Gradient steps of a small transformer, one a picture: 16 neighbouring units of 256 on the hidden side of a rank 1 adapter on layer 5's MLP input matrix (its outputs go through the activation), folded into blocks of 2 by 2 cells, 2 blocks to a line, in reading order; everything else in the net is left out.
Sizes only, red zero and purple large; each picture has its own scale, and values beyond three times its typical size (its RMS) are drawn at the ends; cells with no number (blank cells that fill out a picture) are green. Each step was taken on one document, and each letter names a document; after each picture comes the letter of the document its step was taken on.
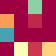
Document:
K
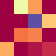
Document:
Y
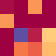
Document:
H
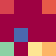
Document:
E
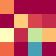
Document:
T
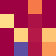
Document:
H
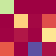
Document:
T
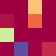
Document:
K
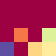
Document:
E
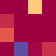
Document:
K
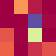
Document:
Y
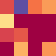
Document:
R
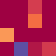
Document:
K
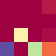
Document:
E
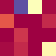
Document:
R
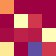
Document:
T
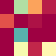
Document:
R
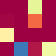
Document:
K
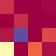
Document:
E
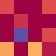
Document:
E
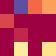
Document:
R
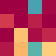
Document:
H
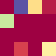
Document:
R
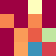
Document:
H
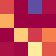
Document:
H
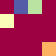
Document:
R
